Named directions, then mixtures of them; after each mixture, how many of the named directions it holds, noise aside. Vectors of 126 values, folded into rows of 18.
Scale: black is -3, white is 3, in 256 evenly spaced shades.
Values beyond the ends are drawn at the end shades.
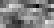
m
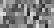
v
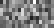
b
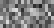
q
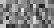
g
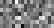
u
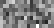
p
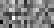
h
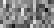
two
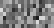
two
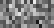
three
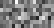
two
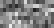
two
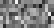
two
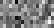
three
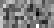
three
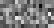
three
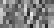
one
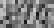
three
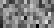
one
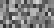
three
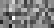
one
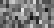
one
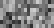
three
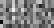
three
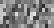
one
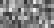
three
